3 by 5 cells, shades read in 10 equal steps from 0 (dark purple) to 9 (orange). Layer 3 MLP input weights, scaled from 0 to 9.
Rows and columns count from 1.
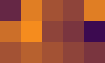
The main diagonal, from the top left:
2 9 5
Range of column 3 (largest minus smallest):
1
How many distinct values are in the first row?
4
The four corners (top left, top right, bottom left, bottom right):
2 8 5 3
